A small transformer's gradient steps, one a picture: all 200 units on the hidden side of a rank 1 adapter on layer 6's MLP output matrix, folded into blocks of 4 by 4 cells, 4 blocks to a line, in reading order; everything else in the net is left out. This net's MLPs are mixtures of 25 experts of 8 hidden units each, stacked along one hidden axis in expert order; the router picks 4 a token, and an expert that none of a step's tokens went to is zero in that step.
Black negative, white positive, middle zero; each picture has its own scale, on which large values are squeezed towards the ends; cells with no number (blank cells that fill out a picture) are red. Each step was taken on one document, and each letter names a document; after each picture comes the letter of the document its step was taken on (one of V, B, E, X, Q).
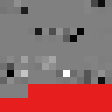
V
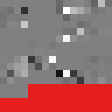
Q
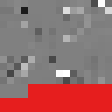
Q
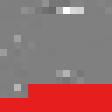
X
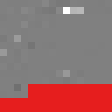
X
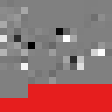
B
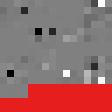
V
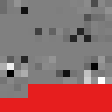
V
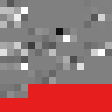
B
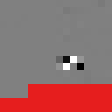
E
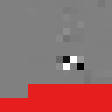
E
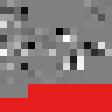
B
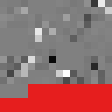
Q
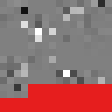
Q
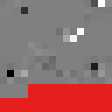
V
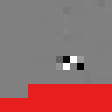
E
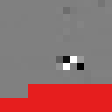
E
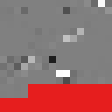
Q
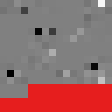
V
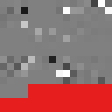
Q
